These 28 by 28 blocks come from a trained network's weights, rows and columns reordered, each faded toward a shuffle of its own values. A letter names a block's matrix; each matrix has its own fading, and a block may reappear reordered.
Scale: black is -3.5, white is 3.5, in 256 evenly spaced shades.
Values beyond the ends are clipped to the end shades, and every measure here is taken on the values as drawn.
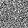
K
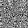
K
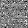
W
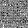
W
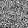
K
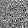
W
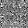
W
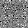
W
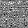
W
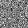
K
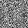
K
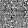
W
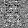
W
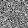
K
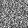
K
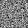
K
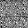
W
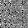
W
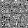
W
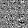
W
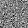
K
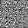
W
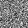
K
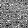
W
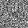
K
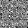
W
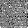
W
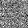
K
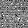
W
